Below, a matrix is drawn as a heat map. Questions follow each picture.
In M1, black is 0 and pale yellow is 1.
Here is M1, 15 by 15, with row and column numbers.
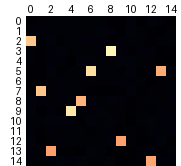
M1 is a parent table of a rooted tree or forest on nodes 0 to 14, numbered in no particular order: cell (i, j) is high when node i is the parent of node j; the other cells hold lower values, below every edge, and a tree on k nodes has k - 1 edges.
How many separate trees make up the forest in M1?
5
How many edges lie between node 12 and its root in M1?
1
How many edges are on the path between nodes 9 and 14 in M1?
2
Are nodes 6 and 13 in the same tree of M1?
yes
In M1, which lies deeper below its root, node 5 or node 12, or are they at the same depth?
node 5
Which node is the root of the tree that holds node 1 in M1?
7
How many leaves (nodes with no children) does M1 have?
6
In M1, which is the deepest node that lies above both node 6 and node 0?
5
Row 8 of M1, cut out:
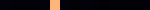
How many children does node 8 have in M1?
1
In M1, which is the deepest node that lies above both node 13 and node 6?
5
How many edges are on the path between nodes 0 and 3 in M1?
5
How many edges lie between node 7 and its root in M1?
0
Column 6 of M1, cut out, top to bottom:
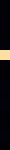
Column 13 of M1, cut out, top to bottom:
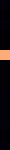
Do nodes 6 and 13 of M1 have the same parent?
yes
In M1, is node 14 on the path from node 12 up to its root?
yes
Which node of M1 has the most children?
5
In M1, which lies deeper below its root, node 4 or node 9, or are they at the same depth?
node 4
